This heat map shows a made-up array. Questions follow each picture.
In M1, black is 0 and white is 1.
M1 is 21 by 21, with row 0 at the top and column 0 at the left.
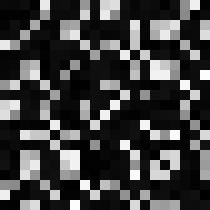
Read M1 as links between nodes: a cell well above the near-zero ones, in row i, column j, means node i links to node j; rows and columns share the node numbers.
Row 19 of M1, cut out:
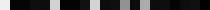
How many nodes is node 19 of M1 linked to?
5
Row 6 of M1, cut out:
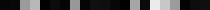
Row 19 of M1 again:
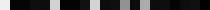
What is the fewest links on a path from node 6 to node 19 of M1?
4
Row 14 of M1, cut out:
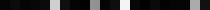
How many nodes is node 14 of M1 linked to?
4
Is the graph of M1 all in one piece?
yes
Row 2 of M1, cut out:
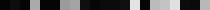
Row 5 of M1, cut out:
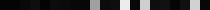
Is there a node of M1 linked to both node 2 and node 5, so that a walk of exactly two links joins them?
no
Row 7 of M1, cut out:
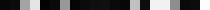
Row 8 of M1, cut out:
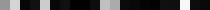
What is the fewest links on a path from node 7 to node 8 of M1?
3
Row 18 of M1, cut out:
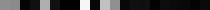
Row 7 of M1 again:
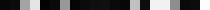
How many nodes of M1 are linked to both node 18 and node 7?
0
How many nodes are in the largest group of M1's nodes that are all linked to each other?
8
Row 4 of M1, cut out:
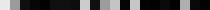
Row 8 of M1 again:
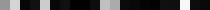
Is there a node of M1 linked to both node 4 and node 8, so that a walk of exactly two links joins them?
yes
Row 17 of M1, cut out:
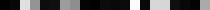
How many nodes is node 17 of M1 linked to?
8
